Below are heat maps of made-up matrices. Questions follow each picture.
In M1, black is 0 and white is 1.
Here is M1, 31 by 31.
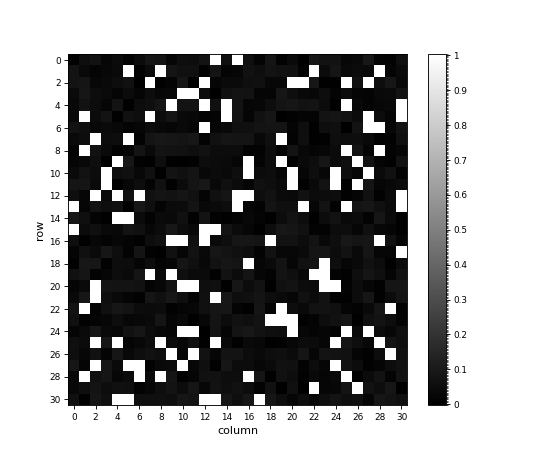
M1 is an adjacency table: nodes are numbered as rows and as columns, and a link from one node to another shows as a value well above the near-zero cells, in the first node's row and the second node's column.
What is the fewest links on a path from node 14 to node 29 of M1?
4
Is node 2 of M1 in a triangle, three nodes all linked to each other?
no
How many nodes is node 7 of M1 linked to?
3
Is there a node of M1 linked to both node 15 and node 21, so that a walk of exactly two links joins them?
yes
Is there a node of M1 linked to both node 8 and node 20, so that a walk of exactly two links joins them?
no
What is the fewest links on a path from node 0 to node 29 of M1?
6
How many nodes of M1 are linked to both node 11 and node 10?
3
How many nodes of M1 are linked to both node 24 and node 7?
0
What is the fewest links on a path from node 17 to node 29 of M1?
5
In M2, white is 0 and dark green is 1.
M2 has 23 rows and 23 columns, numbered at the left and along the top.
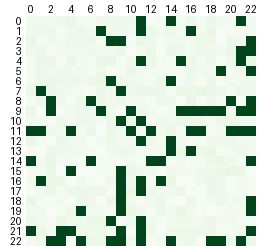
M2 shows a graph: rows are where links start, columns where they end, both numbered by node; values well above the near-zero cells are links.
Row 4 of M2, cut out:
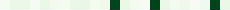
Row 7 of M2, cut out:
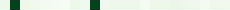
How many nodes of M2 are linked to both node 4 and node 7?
0
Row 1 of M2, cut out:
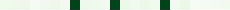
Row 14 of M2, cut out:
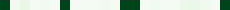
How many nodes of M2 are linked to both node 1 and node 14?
0
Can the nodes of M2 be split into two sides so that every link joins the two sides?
no
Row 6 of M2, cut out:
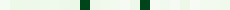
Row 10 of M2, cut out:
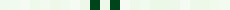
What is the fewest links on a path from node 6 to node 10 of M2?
4
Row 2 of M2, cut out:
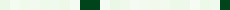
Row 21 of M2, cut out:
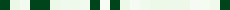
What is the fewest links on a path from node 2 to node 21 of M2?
2
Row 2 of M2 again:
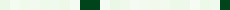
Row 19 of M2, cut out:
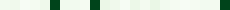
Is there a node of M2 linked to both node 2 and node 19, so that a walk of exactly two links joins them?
yes
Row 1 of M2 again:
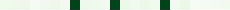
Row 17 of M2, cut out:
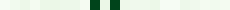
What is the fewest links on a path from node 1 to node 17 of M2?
2
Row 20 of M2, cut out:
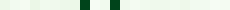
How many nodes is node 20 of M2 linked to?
2
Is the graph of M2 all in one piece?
yes
